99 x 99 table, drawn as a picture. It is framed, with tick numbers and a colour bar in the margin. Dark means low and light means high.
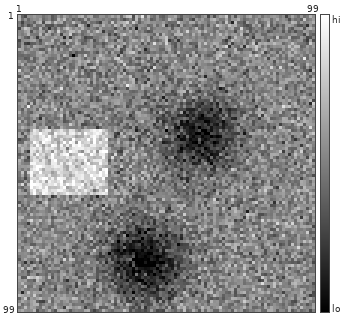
The halves do not mirror each other. On average the colour sits 50% of the way up the scale. Two dips sink into the field. In the middle left lies a patch that is higher than the rest.
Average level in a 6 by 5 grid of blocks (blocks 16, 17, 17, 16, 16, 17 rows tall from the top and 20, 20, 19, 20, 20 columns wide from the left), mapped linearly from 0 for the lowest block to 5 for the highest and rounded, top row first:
33333 | 33223 | 54103 | 54223 | 31033 | 31033
